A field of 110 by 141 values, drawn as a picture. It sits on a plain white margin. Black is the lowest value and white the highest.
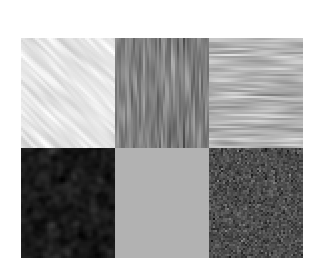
The table splits into 2 rows of 3 panels. Panel 1,1: very high, slanting down to the right, faint in contrast. Panel 1,2: middling, streaked downward. Panel 1,3: high, streaked across. Panel 2,1: very low, blotchy, faint in contrast. Panel 2,2: high, flat. Panel 2,3: low, fine-grained.
